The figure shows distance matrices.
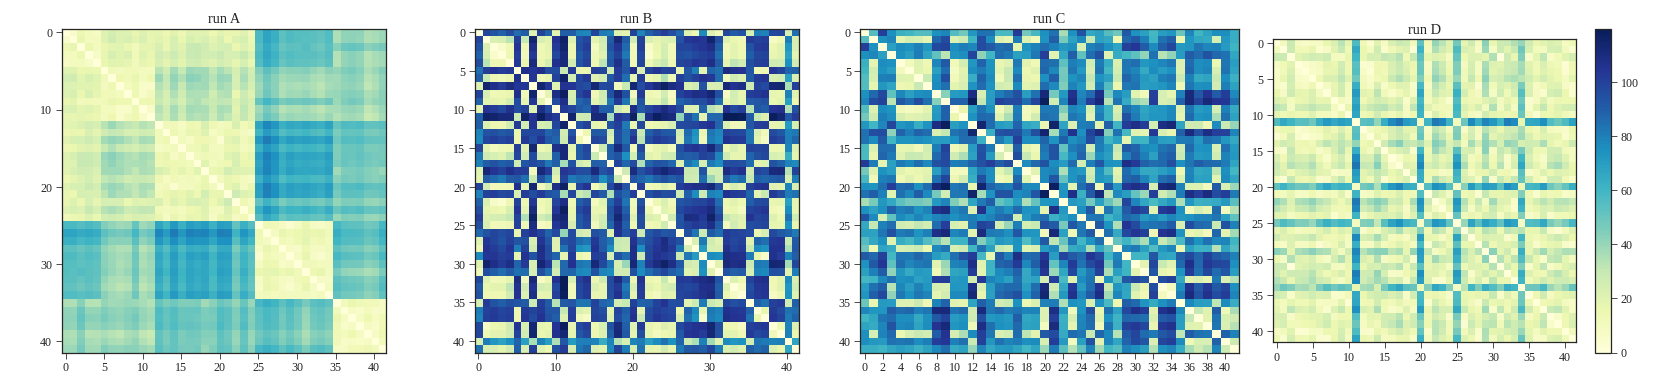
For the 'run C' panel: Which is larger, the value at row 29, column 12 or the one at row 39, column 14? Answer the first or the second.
the first
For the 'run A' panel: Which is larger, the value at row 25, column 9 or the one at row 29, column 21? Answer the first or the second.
the second
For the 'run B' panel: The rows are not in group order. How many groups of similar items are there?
3
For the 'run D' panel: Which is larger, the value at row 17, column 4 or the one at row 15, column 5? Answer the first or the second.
the first
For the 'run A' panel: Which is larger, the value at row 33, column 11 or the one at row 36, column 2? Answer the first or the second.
the second
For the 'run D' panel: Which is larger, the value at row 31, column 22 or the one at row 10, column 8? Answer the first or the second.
the first
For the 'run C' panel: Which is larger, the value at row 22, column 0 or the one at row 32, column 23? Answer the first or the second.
the first
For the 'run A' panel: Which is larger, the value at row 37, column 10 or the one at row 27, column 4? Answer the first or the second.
the second
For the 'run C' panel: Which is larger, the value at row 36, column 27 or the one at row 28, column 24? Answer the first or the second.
the first
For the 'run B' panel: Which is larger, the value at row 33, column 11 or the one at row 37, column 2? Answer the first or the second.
the first
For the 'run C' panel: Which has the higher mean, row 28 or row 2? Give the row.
2
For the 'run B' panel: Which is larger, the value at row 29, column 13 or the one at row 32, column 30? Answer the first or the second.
the second
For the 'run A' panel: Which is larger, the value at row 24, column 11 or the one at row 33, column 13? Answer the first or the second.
the second
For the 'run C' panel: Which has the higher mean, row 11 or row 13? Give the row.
13
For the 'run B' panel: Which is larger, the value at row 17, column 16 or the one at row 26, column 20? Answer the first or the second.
the second
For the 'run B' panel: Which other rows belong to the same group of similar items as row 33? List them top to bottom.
1, 2, 3, 4, 6, 8, 9, 12, 15, 16, 20, 22, 23, 24, 25, 32, 34, 38, 39, 41
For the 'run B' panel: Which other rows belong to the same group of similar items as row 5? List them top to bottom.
11, 13, 14, 17, 21, 26, 29, 36, 37
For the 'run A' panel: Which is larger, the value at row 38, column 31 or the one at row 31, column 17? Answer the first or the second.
the second
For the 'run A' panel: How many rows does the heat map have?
42
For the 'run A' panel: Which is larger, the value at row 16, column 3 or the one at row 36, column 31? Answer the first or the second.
the second
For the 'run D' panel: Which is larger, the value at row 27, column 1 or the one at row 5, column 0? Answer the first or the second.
the first
